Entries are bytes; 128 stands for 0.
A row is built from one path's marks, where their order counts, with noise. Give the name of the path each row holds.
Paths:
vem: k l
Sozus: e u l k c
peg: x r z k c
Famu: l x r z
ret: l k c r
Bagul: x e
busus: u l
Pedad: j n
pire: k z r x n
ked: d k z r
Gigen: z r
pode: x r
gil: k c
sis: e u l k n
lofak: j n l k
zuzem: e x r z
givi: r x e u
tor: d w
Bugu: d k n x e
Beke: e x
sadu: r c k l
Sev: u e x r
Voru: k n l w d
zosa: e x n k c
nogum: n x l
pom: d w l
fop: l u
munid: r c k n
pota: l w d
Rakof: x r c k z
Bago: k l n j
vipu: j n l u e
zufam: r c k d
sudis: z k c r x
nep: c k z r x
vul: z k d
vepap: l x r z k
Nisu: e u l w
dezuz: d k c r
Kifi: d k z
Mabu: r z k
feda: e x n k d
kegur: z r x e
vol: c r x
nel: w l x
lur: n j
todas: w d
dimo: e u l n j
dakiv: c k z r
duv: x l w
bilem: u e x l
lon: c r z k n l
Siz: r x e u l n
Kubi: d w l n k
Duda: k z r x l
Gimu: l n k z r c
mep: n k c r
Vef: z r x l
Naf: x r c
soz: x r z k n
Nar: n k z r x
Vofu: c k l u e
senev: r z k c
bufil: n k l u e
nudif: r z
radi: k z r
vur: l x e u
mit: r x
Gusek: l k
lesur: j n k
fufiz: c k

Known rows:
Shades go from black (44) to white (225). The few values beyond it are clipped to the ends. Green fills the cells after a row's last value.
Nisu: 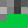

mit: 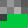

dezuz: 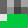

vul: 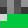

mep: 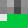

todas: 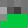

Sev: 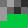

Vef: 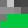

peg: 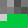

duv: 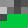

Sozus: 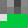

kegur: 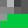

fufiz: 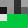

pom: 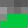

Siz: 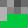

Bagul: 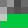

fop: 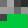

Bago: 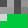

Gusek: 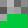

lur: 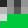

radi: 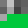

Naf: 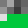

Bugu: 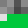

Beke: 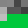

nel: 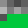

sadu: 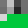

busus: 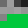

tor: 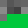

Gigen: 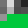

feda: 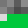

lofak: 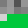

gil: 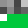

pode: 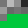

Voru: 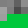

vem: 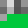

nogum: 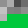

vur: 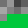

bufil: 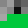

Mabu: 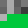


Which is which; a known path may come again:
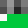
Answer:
zufam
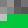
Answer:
soz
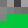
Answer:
vol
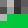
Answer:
dakiv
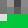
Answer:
Sozus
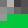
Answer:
kegur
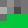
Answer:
pota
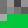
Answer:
sudis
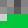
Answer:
sis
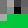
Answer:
Vofu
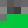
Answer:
tor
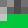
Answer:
Bagul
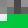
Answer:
zosa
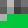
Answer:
ked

